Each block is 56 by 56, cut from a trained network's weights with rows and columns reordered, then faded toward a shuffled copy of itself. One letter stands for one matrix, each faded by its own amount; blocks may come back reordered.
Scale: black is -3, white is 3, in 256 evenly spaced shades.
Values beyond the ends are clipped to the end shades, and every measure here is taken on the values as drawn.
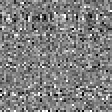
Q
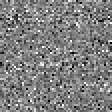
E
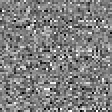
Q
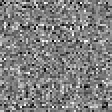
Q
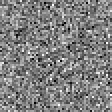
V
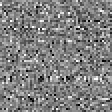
Q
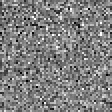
V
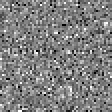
E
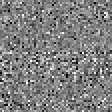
E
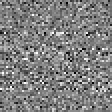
Q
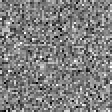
V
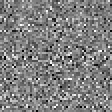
Q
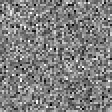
V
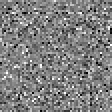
E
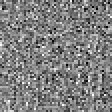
V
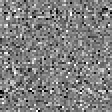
E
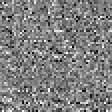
Q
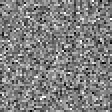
V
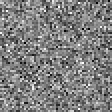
V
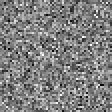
V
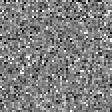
E
